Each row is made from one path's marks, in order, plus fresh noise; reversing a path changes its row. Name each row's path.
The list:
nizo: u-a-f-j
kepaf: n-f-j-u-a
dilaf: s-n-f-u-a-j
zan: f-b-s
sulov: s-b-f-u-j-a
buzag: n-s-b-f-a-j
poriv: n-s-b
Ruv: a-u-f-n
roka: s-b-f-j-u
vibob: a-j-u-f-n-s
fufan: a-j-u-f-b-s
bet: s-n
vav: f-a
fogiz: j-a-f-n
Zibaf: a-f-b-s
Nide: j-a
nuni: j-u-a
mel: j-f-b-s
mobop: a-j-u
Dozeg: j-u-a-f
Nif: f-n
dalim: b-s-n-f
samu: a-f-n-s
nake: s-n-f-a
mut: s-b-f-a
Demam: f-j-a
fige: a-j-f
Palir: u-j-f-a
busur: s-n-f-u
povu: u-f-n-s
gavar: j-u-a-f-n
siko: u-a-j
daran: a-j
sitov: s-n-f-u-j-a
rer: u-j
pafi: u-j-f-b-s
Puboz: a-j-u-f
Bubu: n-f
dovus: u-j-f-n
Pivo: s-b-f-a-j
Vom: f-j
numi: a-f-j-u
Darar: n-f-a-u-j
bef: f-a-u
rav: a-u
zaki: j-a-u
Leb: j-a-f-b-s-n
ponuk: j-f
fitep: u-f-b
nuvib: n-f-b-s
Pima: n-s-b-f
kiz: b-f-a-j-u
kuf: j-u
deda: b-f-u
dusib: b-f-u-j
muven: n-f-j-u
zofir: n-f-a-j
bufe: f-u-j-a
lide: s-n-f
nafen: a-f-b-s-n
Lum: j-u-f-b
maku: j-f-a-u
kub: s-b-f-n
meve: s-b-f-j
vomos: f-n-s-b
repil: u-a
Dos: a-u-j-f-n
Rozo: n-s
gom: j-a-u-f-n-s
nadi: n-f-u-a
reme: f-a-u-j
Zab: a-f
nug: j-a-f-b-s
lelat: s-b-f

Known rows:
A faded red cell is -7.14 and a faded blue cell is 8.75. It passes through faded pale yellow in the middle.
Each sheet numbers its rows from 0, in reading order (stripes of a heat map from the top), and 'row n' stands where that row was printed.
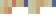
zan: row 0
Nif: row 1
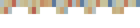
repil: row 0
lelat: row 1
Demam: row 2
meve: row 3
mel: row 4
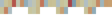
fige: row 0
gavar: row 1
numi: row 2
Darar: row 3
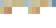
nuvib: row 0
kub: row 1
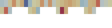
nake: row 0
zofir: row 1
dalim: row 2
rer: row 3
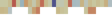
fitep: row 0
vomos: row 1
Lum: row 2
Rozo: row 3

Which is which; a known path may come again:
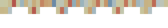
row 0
fitep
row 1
lelat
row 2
bufe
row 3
vav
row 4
buzag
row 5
rer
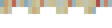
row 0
daran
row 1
Ruv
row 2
gavar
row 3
reme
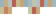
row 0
Zibaf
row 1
vibob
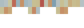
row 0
gom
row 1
fige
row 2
nuvib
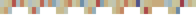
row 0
Dozeg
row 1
dilaf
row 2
ponuk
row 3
numi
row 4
zan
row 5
Pima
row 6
nizo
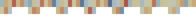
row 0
Zab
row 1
samu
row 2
Pivo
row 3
nake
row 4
Palir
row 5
Dos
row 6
muven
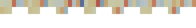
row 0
Lum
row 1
kuf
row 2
Demam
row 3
zaki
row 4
roka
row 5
dovus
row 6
dusib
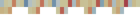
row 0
mel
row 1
Leb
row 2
Puboz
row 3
kiz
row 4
siko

